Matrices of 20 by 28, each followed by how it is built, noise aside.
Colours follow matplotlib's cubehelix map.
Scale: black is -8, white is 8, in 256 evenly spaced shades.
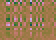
low rank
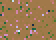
sparse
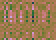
low rank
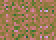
low rank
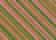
Toeplitz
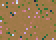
sparse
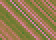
Toeplitz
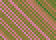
Toeplitz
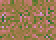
low rank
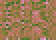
low rank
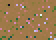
sparse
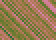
Toeplitz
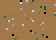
sparse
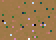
sparse
